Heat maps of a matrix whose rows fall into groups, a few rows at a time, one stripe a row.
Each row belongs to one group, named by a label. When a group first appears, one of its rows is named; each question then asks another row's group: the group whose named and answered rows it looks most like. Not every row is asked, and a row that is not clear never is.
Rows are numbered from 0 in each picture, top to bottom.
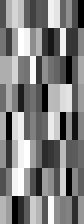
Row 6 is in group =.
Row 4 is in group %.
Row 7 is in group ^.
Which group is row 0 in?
%
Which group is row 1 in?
=
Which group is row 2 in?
=
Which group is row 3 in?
^
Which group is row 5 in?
=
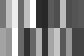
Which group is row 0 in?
=
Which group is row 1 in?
%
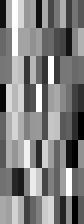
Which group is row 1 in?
=
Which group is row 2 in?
%
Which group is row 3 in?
%
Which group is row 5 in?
=
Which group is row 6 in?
^
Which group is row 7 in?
%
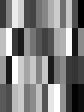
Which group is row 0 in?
%
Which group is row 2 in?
=
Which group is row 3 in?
%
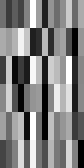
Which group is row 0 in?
^
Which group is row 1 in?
=
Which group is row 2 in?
^
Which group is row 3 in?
^
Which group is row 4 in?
%
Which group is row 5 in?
%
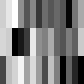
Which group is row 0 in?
=
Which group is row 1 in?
^
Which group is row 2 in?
%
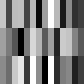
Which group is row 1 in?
^
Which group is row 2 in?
%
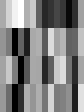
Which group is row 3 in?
^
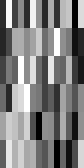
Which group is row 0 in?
^
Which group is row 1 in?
%
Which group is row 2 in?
%
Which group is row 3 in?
=
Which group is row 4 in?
=
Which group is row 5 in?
=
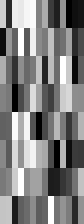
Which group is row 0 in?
=
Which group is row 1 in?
%
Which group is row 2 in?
^
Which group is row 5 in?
=
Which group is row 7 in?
^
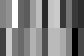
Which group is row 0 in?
%
